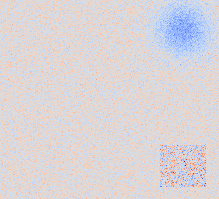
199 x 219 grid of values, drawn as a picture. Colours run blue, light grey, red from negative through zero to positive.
Values change most from cell to cell in the bottom right. Neither half mirrors the other. The top right is the ninth with the lowest average. No row or column stands out. An odd patch, rougher than its surroundings, sits in the bottom right. One dip sinks in the top right. No regular stripes run through it.
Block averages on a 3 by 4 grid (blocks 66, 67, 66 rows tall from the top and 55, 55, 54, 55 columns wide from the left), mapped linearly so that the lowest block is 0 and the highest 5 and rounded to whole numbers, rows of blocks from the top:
5 5 4 0
5 5 5 5
5 5 5 5
